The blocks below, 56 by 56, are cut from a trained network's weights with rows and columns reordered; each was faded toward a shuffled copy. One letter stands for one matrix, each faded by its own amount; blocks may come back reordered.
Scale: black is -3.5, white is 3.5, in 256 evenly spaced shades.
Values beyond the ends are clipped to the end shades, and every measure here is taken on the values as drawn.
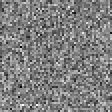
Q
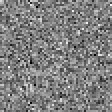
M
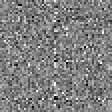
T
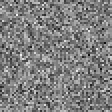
Q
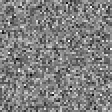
Q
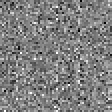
T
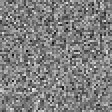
Q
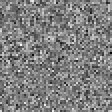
Q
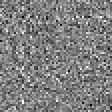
T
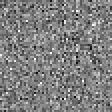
T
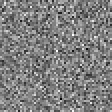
M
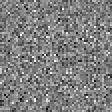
T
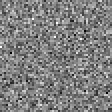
M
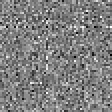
T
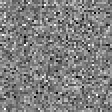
T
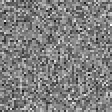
M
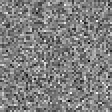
Q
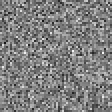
Q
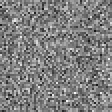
Q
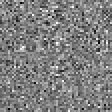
T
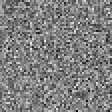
Q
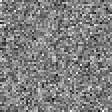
Q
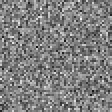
Q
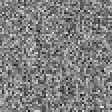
Q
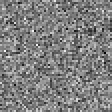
Q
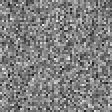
Q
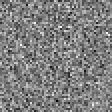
M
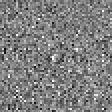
T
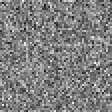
M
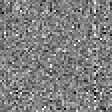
T
